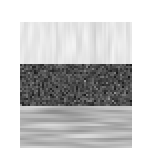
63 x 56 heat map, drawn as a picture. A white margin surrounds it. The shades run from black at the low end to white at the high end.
It is made of 3 by 1 panels. Panel 1,1: very high, streaked downward, faint in contrast. Panel 2,1: low, fine-grained. Panel 3,1: high, streaked across.
